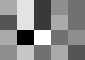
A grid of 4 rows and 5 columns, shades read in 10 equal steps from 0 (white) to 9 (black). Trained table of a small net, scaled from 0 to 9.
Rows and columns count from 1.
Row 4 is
4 2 5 3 6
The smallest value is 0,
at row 3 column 3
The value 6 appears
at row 2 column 1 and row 4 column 5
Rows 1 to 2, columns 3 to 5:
7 4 5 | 7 3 5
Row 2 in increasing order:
1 3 5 6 7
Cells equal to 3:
4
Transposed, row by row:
3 6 3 4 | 1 1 9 2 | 7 7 0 5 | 4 3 5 3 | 5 5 4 6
